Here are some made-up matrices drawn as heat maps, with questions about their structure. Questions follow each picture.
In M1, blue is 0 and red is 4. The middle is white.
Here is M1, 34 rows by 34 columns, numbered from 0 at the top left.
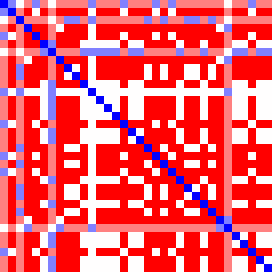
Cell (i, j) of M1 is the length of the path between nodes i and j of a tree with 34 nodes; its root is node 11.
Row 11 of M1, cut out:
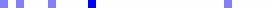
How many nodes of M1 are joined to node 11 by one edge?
4
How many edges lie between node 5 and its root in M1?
2
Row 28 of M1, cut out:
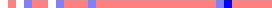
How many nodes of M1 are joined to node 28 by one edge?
4
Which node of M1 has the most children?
6
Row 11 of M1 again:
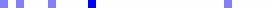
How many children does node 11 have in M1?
4
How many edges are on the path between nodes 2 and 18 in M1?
1
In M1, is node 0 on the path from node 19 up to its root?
yes
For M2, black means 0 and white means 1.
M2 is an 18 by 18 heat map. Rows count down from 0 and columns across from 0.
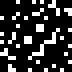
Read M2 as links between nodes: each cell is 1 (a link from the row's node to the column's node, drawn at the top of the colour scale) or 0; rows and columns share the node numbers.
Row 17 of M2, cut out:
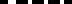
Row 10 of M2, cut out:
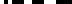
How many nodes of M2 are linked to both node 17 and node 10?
3
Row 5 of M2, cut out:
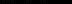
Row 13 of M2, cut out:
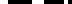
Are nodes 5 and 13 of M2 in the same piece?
no
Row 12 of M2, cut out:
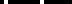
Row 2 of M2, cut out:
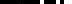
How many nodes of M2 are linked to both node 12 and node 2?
1
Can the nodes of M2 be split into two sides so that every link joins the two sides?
no
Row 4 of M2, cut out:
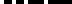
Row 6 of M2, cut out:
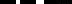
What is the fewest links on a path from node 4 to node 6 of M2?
1
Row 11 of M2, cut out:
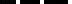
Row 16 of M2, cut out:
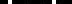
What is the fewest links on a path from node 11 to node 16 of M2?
3
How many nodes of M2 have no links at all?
1
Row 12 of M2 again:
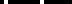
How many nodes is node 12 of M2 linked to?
2
